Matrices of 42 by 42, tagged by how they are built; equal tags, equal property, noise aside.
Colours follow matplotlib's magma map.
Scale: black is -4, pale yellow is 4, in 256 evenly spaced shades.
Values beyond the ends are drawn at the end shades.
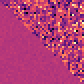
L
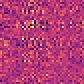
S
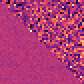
L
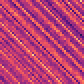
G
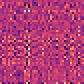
S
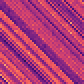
G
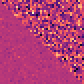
L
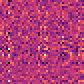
S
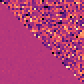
L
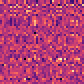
S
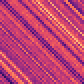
G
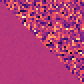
L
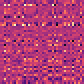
S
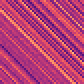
G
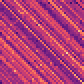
G
